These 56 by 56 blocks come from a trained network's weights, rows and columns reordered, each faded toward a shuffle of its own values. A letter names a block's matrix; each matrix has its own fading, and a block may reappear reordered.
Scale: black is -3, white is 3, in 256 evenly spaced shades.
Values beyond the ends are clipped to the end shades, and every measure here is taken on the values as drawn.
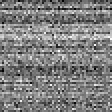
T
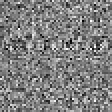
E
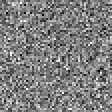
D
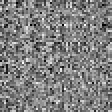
E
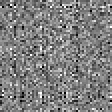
E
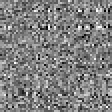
E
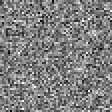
D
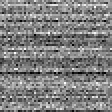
T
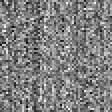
E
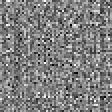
E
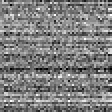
T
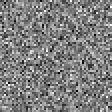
D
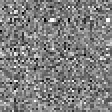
E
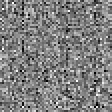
E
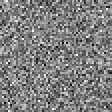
D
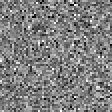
D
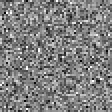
D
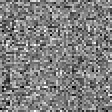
E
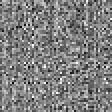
E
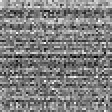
T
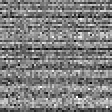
T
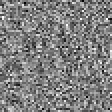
D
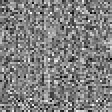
E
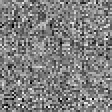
E
